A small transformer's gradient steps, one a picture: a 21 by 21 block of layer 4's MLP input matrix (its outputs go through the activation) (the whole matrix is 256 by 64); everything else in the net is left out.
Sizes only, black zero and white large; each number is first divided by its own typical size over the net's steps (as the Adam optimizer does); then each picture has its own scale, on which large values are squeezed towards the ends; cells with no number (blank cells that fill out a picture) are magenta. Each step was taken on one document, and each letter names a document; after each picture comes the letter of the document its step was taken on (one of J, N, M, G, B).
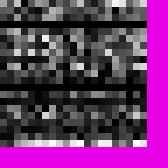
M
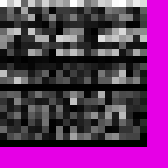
M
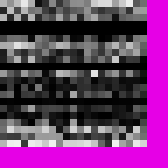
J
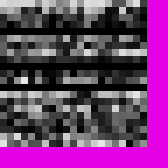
J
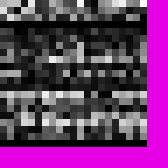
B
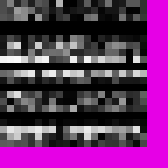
J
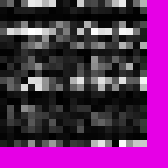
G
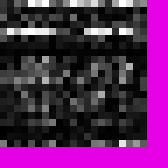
G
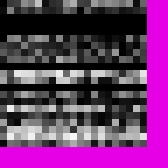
J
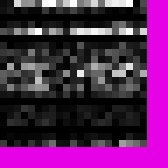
G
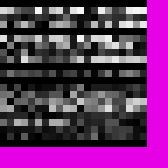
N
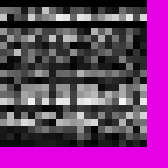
B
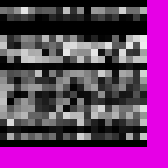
B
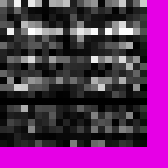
G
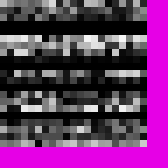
J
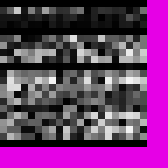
N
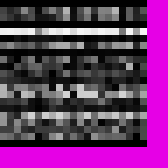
B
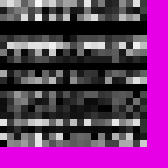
J
